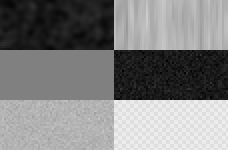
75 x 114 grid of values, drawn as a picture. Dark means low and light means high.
The table splits into 3 rows of 2 panels. Panel 1,1: very low, blotchy, faint in contrast. Panel 1,2: high, streaked downward, faint in contrast. Panel 2,1: middling, flat. Panel 2,2: very low, fine-grained, faint in contrast. Panel 3,1: high, fine-grained, faint in contrast. Panel 3,2: very high, checkered, faint in contrast.
